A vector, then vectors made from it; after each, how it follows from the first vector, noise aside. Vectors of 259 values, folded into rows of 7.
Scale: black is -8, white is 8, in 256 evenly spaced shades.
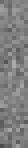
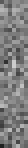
scaled up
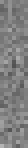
negated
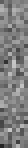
scaled up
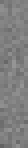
shrunk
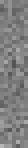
negated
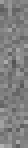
negated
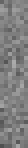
copied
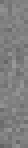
shrunk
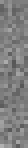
negated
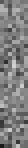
scaled up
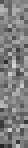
scaled up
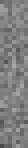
copied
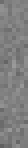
shrunk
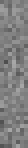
copied
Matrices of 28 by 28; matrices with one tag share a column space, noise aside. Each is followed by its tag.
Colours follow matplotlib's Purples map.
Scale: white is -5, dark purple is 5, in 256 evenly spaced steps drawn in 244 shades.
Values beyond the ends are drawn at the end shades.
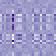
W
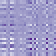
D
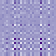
D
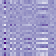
D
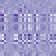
W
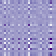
D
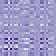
D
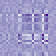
W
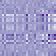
W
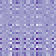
D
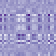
W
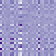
D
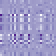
W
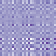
D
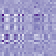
W
